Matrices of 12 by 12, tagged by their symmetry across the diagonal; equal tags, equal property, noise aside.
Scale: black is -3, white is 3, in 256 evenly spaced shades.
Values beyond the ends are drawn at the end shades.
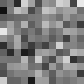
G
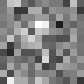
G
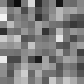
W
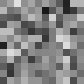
G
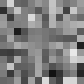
W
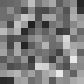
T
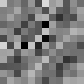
T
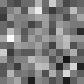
T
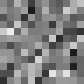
W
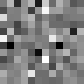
W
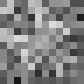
T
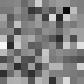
G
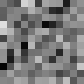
T
